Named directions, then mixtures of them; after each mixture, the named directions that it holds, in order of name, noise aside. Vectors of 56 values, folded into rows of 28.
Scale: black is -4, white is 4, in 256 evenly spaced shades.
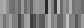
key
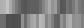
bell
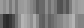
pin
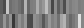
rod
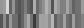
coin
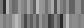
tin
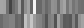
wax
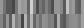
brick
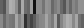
wax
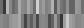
tin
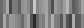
bell, coin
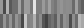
rod, tin, wax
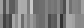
brick, pin, tin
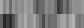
pin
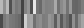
coin, wax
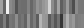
bell, coin, tin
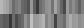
bell, brick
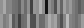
key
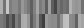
key, pin, rod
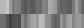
bell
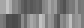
bell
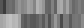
bell, pin, tin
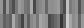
bell, brick, tin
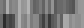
pin, tin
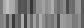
bell, brick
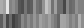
bell, coin, rod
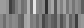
key, tin, wax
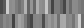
rod, wax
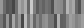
brick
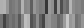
key, pin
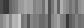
bell, key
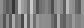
brick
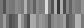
key, rod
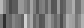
brick, key, pin
